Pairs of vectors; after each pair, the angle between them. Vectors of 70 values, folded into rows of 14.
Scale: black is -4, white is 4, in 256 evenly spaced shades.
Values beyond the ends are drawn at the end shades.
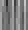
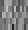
partly opposed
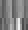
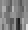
nearly opposite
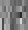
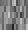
partly aligned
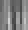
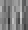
nearly opposite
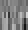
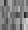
partly opposed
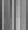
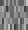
orthogonal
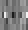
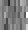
partly aligned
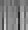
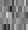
orthogonal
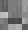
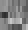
nearly opposite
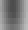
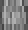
partly opposed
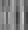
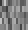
orthogonal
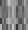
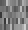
orthogonal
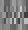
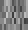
nearly opposite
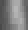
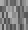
orthogonal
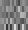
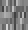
partly opposed
